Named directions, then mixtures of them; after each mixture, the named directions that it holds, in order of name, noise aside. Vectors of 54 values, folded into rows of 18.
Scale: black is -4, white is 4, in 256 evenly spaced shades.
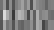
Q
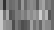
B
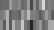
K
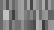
K, Q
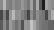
B, K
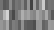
B, K, Q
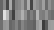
K, Q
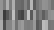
Q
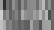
B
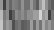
B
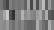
B, K, Q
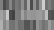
B, K, Q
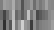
B, K, Q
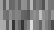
B, K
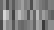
Q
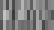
Q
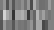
Q
